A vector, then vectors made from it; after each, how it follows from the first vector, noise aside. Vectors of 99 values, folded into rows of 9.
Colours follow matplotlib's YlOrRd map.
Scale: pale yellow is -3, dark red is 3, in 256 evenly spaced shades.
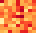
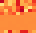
partly zeroed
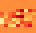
partly zeroed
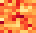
sign-scrambled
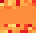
partly zeroed
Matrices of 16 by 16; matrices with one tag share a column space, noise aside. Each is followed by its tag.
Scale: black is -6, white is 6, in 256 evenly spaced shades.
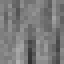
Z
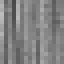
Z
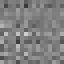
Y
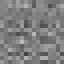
Y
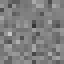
Y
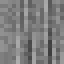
Z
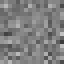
Y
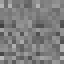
Y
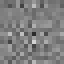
Y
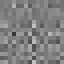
Y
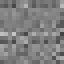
Y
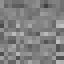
Y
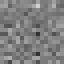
Y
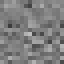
Y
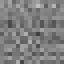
Y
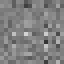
Y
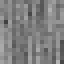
Z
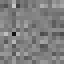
Y
